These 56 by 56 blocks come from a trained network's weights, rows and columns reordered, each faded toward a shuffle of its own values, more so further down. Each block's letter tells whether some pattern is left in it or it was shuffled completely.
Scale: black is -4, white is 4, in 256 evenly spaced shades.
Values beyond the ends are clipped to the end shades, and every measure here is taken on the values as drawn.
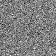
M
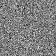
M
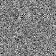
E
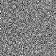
E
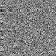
E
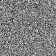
M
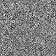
E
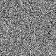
E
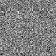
E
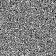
M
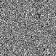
E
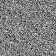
M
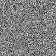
E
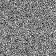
M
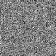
E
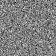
M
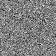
M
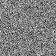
E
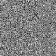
E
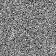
M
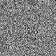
E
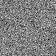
M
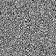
E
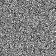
M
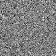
E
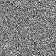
E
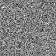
E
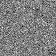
M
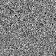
E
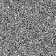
E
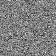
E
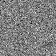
M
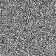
E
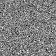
M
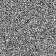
E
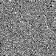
M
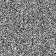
M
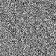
E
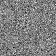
M
